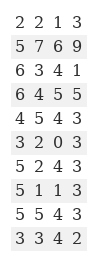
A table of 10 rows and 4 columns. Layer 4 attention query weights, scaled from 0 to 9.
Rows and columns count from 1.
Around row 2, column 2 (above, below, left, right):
2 3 5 6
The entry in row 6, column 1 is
3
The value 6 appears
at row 2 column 3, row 3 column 1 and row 4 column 1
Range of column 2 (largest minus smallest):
6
